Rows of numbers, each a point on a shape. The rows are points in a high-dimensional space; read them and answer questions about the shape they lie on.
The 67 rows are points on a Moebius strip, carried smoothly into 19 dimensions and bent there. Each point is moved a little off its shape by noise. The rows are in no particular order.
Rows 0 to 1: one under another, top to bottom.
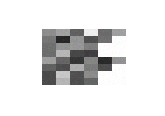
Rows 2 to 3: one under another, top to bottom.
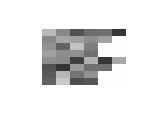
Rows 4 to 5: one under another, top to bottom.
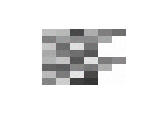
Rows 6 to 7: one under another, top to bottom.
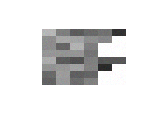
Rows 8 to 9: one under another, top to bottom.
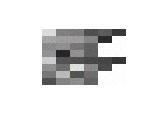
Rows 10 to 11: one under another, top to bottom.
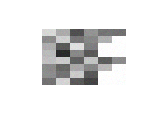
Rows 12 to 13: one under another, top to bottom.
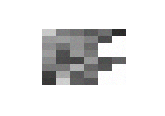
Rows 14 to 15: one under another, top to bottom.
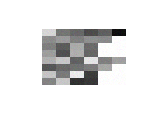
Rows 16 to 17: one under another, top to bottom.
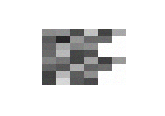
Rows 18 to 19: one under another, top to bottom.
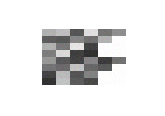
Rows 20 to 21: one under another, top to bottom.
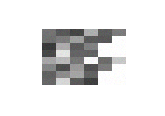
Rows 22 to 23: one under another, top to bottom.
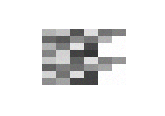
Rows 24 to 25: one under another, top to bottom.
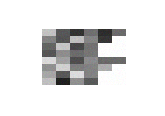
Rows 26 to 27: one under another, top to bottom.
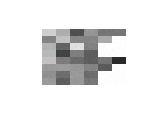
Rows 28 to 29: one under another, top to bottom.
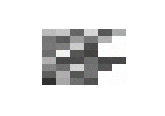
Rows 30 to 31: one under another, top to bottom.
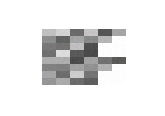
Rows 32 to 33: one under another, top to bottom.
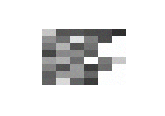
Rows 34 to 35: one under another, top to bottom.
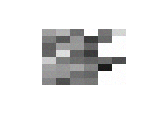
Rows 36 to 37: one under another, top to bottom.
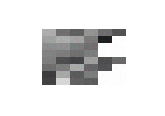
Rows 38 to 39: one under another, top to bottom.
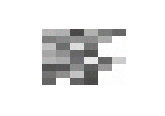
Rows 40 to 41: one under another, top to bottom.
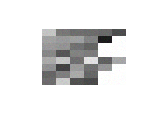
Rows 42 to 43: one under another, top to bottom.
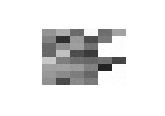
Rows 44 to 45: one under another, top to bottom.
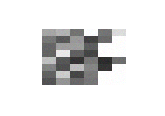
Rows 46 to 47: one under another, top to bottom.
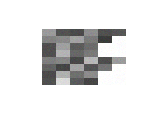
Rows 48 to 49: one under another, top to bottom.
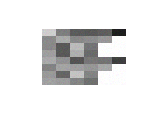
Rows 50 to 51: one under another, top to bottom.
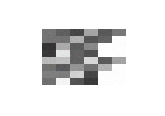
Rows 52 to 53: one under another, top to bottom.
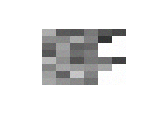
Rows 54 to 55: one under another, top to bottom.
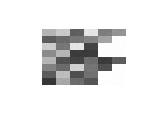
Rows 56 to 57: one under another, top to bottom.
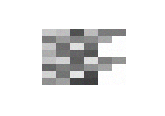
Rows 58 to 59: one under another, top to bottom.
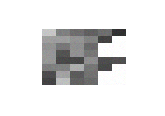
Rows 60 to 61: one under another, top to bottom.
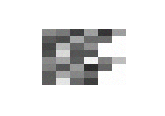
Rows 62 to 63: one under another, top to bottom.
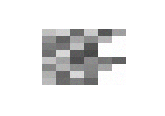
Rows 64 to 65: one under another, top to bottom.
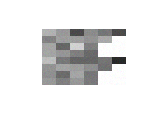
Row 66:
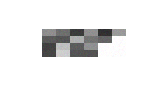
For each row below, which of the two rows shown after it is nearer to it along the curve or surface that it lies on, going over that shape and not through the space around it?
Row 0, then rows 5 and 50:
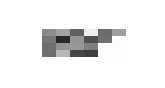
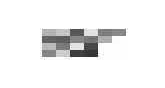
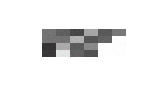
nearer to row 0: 50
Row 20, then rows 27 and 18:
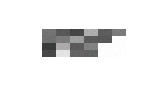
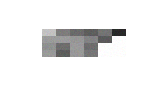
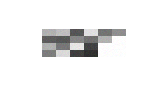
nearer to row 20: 27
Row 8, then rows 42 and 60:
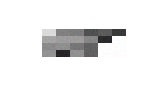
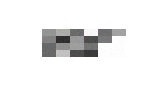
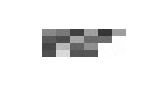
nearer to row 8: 60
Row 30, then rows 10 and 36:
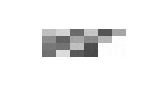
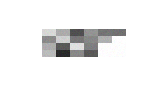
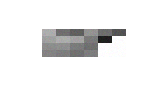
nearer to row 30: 10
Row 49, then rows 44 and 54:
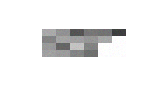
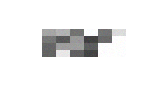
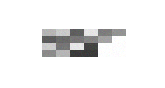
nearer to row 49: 54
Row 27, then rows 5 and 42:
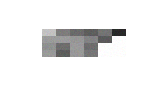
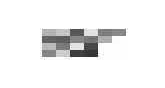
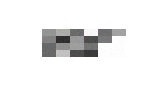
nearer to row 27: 5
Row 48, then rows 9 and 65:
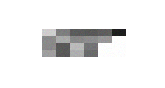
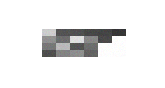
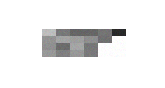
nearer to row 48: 65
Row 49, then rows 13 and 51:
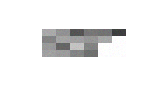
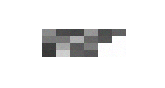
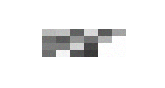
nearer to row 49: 51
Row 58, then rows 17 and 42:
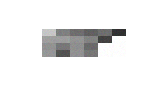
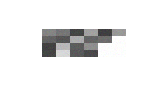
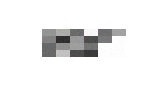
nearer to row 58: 17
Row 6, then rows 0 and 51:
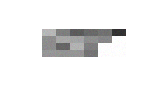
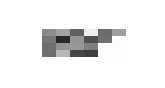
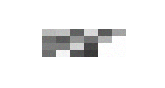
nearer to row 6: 51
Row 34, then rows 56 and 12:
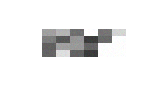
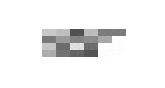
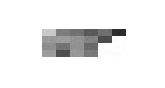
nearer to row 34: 56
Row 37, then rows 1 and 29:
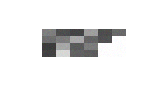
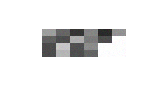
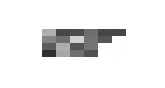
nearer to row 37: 29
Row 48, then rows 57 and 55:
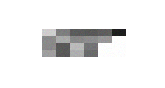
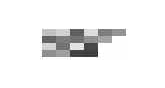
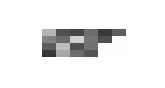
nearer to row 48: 57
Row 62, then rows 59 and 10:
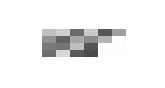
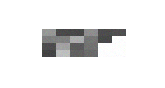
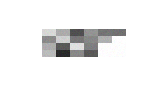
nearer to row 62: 10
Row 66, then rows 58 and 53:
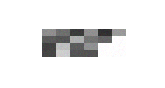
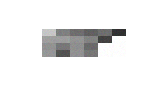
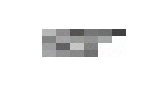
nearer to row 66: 58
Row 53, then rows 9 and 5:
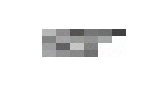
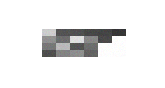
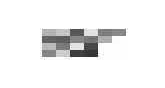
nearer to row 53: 5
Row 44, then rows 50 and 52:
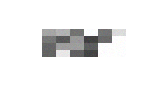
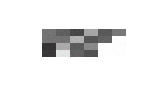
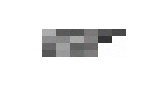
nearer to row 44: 50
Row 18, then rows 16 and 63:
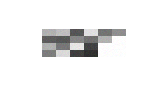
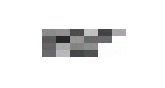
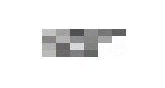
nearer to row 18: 63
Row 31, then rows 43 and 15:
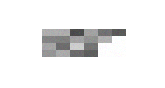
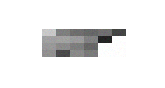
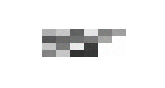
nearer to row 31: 15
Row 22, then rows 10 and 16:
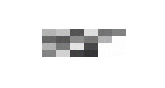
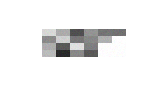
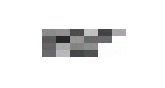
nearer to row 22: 10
